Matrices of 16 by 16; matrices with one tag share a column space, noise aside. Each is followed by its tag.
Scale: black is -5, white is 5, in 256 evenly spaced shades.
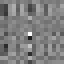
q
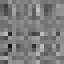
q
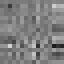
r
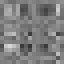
q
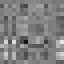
r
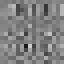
q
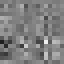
r
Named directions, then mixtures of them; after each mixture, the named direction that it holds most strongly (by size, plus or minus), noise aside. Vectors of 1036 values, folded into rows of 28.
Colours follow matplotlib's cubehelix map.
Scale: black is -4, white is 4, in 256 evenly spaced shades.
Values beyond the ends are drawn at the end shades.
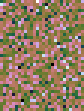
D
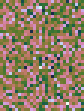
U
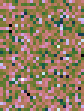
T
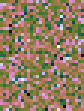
T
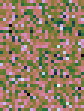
T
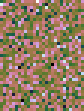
D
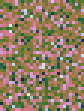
T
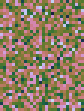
U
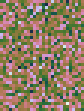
U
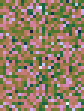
U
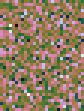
T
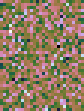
T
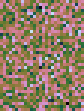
U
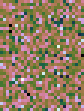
T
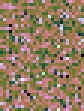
T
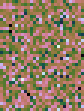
T
